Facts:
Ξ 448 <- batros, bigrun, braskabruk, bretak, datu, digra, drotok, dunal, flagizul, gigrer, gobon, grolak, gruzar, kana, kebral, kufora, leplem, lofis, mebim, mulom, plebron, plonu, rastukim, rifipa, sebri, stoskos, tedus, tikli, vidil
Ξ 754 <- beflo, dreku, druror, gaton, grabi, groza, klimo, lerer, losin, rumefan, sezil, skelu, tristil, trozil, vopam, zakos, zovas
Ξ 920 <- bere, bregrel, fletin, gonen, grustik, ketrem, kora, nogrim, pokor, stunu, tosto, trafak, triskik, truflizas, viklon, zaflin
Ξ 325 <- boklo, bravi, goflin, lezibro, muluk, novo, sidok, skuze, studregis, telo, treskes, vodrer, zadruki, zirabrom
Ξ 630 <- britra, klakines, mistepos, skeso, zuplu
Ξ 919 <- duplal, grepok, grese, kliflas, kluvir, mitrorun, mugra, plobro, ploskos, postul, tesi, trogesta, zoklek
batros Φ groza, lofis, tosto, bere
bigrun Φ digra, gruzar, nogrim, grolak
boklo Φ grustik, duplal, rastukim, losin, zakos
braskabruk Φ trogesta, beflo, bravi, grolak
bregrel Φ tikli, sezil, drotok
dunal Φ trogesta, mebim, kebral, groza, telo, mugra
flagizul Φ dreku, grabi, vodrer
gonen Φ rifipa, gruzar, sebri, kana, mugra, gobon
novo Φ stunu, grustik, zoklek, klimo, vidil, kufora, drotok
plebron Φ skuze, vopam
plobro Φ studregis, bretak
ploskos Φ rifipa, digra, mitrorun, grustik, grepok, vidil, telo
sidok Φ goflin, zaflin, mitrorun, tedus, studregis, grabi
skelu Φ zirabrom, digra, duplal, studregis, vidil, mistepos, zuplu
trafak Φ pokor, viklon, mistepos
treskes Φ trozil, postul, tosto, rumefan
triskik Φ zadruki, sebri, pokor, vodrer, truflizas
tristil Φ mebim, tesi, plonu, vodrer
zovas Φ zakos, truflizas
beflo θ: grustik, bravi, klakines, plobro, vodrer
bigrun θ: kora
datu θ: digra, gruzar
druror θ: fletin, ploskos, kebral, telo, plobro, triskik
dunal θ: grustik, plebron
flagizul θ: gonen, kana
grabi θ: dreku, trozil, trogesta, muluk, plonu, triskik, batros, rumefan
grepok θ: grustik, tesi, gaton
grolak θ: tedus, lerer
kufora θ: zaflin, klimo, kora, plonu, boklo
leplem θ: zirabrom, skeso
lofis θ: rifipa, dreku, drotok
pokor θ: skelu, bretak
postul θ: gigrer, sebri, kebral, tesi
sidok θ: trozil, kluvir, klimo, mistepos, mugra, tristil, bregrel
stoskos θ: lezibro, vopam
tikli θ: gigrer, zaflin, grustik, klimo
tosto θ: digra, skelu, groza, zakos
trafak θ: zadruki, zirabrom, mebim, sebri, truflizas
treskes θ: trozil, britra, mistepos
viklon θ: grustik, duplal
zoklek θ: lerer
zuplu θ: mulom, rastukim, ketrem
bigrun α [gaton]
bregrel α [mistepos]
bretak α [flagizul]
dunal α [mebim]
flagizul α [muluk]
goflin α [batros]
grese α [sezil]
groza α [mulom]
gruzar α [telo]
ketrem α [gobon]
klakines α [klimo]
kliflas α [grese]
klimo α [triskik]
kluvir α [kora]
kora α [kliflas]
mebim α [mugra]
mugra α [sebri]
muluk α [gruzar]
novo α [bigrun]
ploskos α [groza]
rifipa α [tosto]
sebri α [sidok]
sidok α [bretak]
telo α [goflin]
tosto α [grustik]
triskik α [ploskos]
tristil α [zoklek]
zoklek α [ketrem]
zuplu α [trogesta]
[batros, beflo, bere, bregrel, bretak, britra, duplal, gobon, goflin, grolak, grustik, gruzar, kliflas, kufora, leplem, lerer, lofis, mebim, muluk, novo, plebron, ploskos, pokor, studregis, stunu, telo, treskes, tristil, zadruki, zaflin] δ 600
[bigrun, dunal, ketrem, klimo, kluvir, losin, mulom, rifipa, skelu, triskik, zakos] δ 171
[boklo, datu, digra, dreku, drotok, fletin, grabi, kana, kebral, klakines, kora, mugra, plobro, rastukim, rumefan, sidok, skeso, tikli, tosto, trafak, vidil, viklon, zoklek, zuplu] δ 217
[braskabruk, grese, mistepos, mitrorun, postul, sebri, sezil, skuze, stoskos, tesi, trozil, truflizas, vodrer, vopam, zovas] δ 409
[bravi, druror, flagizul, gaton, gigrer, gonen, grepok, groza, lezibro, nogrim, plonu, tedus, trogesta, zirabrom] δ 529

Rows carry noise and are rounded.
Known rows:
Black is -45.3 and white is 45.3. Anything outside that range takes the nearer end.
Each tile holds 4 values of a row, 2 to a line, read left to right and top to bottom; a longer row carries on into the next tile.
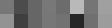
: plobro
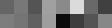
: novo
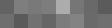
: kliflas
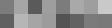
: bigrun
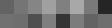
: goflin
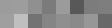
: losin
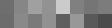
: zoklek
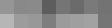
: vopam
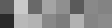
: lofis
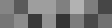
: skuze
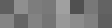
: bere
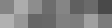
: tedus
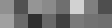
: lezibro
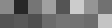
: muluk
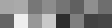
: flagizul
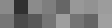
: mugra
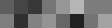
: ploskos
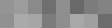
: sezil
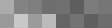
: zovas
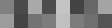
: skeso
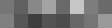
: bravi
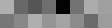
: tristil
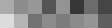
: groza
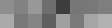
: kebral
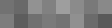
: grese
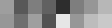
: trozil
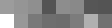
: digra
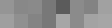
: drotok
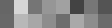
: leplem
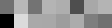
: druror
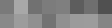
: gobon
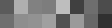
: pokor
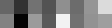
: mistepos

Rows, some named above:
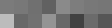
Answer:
gonen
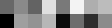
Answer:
sidok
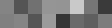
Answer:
studregis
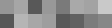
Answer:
bigrun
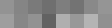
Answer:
gaton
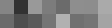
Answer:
mugra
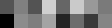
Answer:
treskes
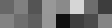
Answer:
novo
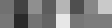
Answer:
klakines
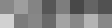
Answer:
lerer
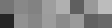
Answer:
viklon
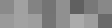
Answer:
sezil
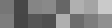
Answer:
kluvir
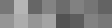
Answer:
braskabruk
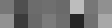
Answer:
plobro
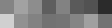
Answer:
bretak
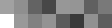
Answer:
skelu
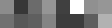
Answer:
boklo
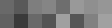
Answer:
trogesta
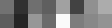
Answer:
britra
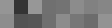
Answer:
tesi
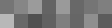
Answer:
ketrem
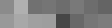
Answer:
braskabruk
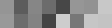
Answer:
klimo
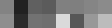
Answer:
grustik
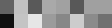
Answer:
beflo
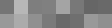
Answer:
vidil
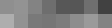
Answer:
mebim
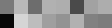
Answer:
druror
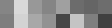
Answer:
datu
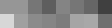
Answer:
gruzar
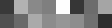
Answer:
zuplu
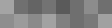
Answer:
plebron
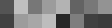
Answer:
trafak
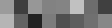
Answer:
zirabrom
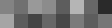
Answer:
zadruki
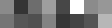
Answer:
boklo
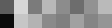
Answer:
tikli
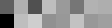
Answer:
kufora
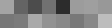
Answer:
batros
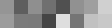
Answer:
klimo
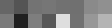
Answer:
zaflin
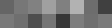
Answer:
goflin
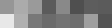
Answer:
zakos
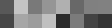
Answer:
trafak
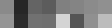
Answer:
grustik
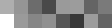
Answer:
skelu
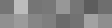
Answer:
vidil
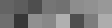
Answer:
bregrel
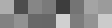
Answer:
plonu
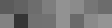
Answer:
duplal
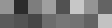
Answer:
muluk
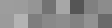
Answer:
losin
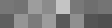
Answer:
zoklek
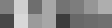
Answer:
dunal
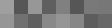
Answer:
truflizas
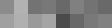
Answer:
braskabruk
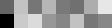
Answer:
grabi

